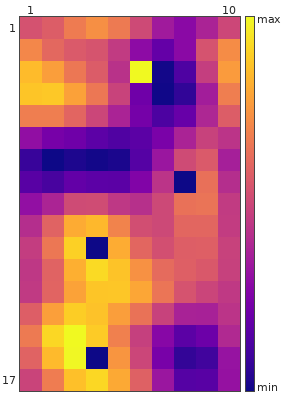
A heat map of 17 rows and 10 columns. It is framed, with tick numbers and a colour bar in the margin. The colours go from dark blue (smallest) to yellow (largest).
Mirror symmetry: none. Odd rows or columns: none. Ninth with the highest average: bottom left. Lone odd cells: 4, 1 higher and 3 lower than their neighbours. Calmest part: bottom right.
